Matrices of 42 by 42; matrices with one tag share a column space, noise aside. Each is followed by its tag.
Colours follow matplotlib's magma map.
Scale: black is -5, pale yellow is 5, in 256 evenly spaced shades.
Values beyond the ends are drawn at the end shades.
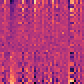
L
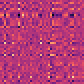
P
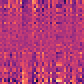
L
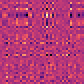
P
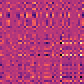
P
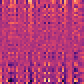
L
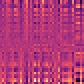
L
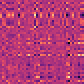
P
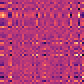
P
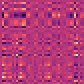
P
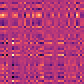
P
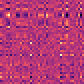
P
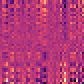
L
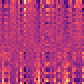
L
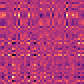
P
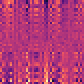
L
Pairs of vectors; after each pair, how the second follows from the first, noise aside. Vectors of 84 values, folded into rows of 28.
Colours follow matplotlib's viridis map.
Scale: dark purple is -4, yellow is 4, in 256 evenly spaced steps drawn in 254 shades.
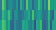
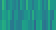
shrunk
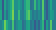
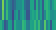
negated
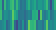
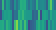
negated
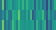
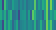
negated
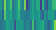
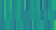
shrunk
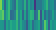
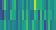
negated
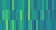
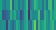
negated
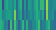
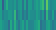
shrunk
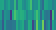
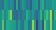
negated
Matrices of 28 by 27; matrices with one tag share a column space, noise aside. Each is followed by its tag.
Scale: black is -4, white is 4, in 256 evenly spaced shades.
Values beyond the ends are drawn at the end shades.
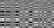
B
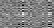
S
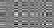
S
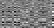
B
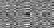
S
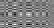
S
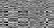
B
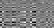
B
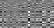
B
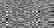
B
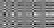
S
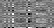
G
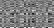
G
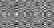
S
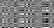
G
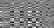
B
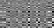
B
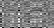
G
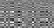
B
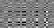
B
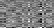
G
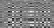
B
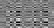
B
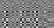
B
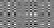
S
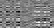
B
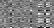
G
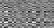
B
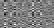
S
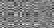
S
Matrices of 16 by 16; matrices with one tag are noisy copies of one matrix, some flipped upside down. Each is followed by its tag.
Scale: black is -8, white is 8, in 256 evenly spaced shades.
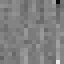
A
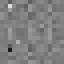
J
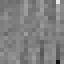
A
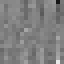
A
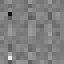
J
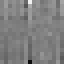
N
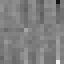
A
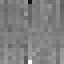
N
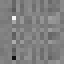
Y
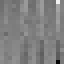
A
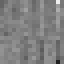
A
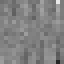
A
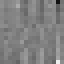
A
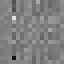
Y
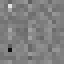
J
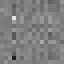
Y
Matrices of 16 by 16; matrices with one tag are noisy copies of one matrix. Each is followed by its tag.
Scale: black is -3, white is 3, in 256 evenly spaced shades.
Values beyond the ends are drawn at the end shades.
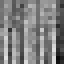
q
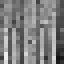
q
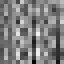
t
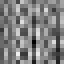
t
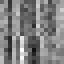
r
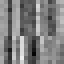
r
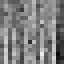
q
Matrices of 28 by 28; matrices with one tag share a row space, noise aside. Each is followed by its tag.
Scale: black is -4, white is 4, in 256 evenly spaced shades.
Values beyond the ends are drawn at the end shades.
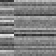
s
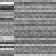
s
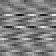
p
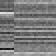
s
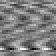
p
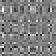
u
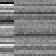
s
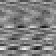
p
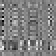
u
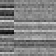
s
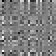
u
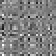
u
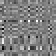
u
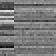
s
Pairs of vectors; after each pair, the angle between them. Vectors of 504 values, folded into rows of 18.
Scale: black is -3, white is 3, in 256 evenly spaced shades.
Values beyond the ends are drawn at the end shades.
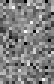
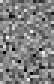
orthogonal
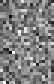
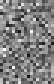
partly opposed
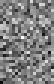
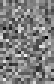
partly opposed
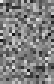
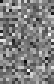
nearly opposite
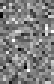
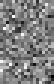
partly opposed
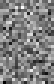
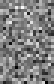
nearly parallel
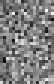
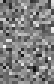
orthogonal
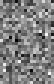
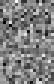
partly opposed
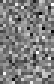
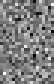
nearly parallel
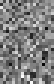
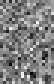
nearly parallel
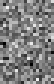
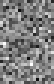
nearly opposite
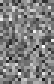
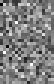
partly aligned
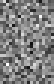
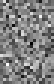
nearly parallel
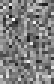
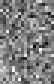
partly aligned
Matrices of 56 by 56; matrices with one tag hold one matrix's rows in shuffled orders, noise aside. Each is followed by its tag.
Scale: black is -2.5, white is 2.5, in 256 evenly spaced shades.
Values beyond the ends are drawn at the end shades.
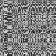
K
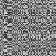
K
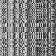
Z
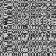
K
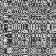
K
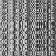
Z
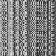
Z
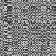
K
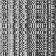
Z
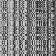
Z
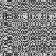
K
